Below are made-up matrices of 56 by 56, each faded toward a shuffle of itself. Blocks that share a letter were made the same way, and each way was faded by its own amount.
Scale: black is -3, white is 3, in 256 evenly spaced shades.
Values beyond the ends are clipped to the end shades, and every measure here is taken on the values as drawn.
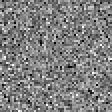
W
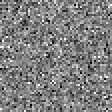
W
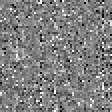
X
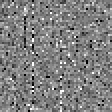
X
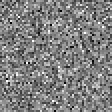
W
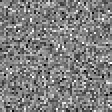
W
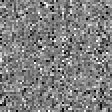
X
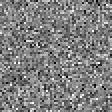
W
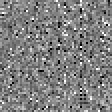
X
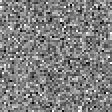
W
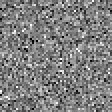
W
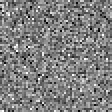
W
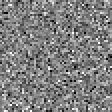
W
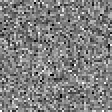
W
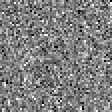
W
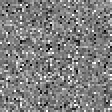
X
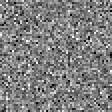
W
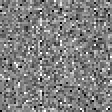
X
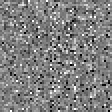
X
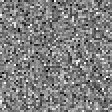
W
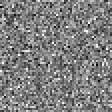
W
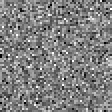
W
